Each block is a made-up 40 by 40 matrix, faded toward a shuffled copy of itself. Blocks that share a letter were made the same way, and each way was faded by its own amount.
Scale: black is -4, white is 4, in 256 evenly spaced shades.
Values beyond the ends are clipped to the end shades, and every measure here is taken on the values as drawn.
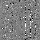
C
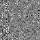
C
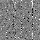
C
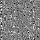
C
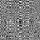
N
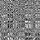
N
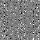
C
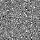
C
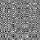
N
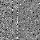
C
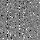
C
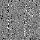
C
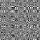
N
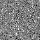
C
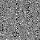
C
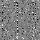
C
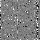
C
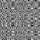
N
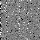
C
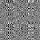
N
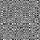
N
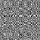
N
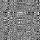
N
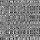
N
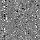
C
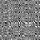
N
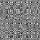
N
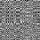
N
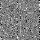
C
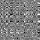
N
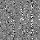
C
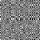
N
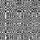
N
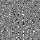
C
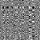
N
